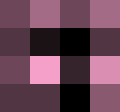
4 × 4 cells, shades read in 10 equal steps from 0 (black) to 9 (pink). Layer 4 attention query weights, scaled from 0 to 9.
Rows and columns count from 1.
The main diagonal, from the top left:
4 1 2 5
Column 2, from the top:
6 1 9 3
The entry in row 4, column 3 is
0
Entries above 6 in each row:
0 0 2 0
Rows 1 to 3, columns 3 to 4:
4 6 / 0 3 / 2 8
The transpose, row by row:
4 3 4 3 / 6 1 9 3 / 4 0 2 0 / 6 3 8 5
